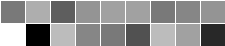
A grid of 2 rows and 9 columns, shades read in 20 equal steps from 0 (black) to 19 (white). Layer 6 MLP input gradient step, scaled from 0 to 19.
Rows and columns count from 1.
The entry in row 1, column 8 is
10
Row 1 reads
9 13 7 11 12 12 9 10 11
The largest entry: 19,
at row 2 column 1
